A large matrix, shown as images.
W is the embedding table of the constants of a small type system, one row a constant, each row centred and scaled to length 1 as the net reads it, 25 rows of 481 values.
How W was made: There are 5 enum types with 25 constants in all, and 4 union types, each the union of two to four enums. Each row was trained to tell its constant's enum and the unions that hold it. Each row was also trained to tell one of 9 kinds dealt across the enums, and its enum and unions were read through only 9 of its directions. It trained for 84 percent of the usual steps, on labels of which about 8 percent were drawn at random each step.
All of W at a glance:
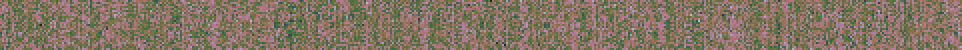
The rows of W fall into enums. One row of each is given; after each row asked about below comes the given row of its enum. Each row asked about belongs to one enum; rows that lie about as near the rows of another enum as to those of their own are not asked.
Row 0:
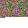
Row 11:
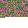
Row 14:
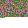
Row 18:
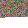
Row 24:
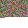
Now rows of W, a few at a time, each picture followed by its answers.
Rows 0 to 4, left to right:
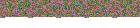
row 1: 18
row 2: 0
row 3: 24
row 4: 11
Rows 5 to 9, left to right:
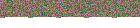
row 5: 0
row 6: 14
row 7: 0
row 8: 24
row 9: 14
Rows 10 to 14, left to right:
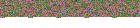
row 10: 14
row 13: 11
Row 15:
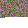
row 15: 18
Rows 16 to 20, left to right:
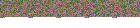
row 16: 24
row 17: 24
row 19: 11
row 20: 11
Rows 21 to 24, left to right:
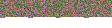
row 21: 14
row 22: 0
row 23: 24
